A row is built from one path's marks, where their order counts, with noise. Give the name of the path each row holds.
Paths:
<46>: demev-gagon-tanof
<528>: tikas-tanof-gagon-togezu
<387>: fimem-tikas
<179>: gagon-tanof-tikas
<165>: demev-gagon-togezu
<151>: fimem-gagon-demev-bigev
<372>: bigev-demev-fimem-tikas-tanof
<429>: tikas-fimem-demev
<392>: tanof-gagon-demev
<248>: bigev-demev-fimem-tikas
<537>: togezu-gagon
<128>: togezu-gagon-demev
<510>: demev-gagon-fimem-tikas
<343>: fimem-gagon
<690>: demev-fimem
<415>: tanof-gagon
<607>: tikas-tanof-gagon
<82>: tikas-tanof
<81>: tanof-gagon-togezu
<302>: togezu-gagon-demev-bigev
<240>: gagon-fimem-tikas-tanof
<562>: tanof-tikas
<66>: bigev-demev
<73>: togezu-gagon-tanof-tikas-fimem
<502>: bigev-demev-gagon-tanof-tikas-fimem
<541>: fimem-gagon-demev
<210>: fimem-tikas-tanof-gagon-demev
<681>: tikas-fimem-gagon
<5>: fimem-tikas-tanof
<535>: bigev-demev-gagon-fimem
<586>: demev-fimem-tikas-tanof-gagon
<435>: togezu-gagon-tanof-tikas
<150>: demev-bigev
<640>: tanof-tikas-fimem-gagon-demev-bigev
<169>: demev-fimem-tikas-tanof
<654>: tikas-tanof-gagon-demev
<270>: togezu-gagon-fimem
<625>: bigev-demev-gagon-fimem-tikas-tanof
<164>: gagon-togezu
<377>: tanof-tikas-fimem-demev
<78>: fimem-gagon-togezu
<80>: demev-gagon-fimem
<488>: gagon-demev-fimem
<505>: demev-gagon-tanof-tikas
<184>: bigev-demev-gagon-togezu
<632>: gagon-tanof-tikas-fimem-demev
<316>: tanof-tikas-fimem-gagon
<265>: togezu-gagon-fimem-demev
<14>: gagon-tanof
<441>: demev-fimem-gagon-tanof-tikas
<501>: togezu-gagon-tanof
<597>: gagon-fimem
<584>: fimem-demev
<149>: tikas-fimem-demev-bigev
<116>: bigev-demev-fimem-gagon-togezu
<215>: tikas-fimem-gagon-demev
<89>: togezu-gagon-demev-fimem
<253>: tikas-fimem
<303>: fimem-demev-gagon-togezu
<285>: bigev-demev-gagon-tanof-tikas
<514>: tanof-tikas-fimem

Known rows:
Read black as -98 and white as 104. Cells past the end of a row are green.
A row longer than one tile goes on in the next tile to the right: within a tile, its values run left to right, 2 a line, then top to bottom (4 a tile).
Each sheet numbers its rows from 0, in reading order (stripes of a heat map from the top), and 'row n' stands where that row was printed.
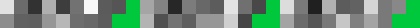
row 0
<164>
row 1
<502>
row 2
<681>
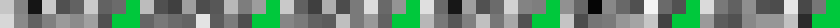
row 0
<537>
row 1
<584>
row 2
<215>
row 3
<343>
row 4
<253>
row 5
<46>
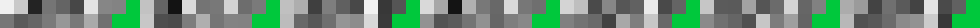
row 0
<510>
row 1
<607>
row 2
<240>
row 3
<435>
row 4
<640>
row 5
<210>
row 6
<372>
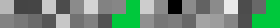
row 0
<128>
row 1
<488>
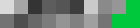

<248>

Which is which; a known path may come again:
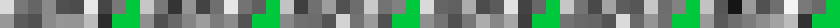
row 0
<46>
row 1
<184>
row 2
<392>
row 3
<501>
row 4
<632>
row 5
<80>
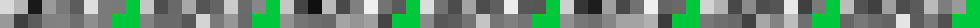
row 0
<505>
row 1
<654>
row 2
<270>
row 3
<528>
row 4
<597>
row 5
<149>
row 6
<584>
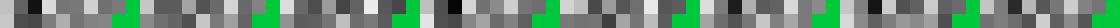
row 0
<607>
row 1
<210>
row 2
<81>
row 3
<415>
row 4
<302>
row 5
<681>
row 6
<537>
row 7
<265>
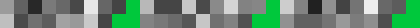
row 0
<514>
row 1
<128>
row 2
<116>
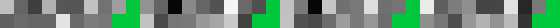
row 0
<429>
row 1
<253>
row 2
<586>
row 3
<14>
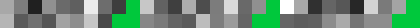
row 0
<73>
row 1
<215>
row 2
<387>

